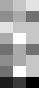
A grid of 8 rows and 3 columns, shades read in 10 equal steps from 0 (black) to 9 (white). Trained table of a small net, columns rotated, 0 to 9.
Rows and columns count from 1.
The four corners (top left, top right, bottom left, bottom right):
6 8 1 0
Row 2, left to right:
5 6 4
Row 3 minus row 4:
2 -2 0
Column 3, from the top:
8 4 7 7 4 7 7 0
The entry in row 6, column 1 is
5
